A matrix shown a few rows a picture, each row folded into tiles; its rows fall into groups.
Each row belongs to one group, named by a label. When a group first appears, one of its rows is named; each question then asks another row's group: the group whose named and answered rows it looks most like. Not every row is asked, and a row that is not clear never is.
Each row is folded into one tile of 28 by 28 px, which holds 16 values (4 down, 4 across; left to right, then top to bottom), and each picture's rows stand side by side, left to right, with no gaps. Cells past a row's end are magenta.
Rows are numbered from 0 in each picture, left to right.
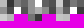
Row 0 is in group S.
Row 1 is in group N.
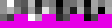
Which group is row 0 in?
N
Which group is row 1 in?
S
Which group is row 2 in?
N
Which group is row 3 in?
N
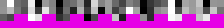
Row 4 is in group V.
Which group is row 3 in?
N
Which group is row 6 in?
S
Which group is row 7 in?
S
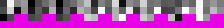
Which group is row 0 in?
N
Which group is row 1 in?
N
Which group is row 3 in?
S
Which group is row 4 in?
S
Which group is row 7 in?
S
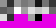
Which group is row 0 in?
V
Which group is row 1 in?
V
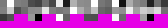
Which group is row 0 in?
N
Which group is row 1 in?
V
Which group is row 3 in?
N
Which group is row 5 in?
V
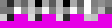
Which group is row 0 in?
V
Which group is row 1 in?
V
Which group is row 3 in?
S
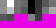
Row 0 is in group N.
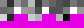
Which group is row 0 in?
V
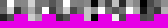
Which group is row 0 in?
N
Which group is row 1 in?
S
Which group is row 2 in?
N
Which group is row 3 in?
V
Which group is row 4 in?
V
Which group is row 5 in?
N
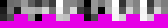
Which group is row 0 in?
N
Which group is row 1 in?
V
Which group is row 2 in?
S
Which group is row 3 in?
N
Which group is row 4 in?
S
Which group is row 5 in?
S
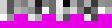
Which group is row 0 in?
S
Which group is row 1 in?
S
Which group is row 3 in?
V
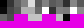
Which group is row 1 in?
S
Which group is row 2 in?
V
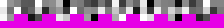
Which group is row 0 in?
S
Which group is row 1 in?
N
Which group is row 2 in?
S
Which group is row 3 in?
V
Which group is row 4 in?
S
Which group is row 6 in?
V
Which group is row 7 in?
N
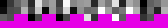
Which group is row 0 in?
N
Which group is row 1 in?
N
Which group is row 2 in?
N
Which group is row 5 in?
N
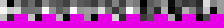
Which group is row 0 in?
V
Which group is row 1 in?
V
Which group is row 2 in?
V
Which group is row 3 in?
V
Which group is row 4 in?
V
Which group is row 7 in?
N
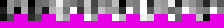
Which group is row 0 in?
N
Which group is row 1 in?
N
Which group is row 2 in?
S
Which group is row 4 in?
S
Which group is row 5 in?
S
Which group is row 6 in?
V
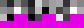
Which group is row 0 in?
V
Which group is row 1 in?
N
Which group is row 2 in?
V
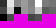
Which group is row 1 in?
N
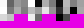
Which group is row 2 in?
N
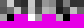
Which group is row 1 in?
S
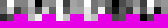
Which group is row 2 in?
S
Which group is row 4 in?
N
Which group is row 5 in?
N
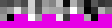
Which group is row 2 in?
V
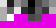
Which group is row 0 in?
S
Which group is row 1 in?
N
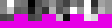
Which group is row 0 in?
N
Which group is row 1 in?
N
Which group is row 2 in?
V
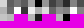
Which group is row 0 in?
S
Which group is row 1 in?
V
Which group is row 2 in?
V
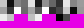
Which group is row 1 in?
S
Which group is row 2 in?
N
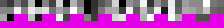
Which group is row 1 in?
V
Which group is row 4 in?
S
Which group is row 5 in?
S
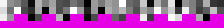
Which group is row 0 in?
S
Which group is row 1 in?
N
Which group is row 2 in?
V
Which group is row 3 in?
N
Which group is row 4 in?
N
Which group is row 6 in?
S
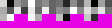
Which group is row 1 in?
S
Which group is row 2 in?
V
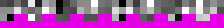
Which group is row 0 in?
V
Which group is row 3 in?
N
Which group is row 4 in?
V
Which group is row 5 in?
N
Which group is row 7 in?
S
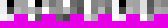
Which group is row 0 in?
S
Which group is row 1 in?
V
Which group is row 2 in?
N
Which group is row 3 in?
S
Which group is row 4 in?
S
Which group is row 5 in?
S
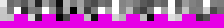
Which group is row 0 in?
S
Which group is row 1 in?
V
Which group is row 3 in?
V
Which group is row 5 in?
V
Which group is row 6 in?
S
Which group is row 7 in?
N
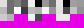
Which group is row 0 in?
S
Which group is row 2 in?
S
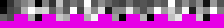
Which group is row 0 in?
N
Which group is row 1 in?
V
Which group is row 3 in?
S
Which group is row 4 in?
V
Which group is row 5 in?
V
